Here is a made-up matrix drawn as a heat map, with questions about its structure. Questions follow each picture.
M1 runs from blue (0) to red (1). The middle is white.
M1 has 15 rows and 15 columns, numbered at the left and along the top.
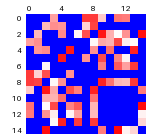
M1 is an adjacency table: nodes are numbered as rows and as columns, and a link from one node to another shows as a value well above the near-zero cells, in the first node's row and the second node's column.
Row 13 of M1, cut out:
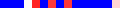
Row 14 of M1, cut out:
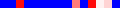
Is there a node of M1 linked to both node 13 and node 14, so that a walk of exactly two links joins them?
no
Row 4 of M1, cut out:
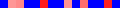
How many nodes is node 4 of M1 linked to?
6
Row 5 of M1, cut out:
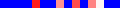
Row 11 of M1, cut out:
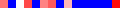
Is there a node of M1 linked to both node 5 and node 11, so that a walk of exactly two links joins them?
no
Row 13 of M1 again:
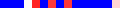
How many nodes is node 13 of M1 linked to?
5
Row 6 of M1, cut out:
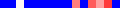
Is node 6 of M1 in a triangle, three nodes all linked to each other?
yes
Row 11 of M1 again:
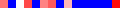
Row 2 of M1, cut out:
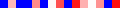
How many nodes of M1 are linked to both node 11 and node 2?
2
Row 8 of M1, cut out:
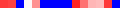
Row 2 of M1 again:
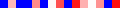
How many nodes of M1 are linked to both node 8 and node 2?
6
